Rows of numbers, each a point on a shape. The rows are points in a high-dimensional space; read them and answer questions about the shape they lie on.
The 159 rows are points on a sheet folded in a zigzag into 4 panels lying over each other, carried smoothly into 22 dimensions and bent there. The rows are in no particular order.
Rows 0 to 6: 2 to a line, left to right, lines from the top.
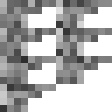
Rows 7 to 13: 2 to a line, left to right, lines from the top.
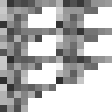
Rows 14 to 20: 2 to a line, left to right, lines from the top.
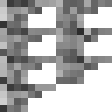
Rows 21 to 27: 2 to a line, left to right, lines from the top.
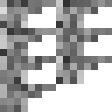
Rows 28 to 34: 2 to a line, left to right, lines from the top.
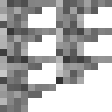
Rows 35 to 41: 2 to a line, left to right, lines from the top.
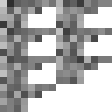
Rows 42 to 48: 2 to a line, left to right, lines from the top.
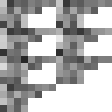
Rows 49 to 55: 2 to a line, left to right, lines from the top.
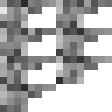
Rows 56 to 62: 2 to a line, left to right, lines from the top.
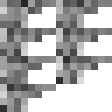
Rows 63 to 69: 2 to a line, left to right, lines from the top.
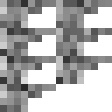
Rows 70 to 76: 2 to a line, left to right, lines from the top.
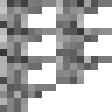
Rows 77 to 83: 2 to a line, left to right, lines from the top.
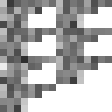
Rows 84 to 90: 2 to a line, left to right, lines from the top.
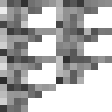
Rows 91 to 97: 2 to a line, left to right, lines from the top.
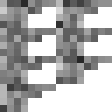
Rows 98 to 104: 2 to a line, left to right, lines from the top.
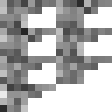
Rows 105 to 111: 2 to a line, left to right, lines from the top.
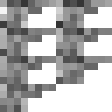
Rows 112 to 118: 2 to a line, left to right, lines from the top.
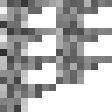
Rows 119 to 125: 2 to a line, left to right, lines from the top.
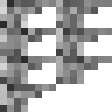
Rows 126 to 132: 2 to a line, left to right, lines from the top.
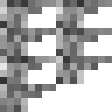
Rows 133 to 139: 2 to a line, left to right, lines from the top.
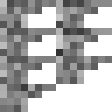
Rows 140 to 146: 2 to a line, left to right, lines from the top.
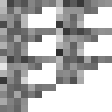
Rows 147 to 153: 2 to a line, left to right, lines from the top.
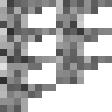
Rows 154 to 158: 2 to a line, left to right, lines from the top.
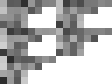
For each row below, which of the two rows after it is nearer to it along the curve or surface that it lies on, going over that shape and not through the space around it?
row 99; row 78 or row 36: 36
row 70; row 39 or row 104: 104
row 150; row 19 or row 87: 87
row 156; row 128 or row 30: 30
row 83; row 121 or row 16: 121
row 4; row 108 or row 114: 108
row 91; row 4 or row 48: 4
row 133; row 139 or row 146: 139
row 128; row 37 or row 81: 37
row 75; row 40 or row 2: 40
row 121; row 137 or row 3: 3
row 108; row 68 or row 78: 68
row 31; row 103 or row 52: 52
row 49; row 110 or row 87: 87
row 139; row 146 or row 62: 62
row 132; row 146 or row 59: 59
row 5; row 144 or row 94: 94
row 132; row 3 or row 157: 3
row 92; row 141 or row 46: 141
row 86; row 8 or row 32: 32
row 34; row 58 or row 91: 91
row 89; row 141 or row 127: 141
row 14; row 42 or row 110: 110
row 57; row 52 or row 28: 52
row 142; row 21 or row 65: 65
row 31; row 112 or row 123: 123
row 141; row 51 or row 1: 1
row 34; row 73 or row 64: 73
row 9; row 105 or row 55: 55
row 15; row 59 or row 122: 122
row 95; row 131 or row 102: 131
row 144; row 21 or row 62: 21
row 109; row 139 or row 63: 139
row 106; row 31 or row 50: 31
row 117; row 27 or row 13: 13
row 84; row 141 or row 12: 12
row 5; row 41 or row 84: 84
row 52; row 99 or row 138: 99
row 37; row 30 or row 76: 76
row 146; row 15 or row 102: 102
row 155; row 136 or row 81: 81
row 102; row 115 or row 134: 134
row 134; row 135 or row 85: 135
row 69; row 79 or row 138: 79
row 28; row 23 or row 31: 23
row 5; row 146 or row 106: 106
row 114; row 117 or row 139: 139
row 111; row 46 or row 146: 46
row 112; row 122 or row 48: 122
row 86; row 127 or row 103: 103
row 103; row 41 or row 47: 41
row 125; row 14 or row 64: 14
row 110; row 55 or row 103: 103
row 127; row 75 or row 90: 75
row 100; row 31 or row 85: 31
